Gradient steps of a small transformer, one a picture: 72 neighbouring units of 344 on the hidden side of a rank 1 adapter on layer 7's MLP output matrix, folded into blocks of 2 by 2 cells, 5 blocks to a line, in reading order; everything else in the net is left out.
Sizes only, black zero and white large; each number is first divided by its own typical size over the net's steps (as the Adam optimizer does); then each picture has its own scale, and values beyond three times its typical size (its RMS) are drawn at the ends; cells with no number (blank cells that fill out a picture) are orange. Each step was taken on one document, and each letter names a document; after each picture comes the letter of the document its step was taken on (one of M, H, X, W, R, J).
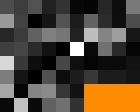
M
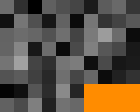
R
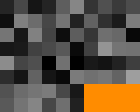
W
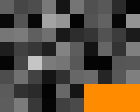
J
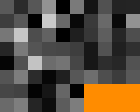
J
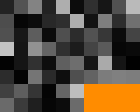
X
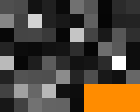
W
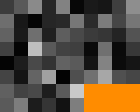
X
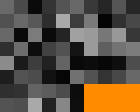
W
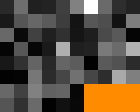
W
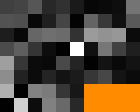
M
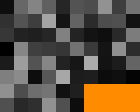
R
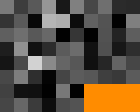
J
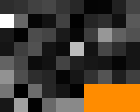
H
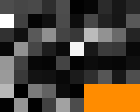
H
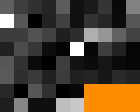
H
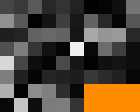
M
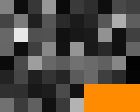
R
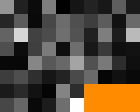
R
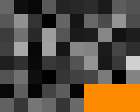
R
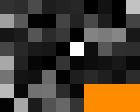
M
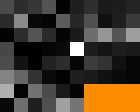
H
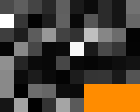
H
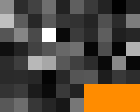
J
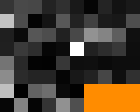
H
